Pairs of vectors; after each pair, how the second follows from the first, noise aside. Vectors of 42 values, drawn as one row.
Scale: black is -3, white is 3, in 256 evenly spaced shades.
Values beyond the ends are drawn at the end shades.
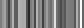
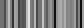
negated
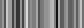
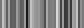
reversed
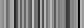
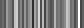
negated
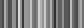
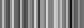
wrapped around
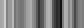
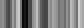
reversed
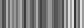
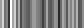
reversed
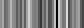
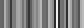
negated
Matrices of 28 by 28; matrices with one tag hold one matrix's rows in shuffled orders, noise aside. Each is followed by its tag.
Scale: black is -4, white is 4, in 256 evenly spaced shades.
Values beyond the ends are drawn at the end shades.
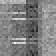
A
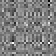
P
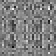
P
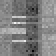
A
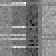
A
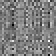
P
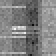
A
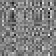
P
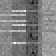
A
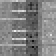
A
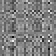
P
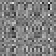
P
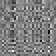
P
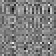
P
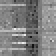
A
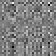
P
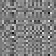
P
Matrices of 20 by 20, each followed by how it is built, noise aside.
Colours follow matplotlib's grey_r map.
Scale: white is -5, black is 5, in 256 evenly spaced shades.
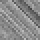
Toeplitz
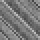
Toeplitz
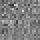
low rank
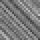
Toeplitz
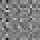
low rank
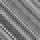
Toeplitz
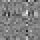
low rank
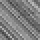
Toeplitz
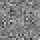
low rank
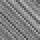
Toeplitz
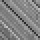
Toeplitz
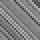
Toeplitz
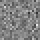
low rank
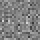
low rank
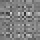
low rank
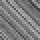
Toeplitz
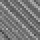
Toeplitz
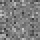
low rank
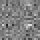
low rank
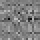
low rank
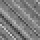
Toeplitz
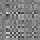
low rank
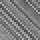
Toeplitz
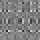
low rank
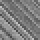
Toeplitz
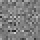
low rank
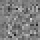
low rank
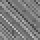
Toeplitz
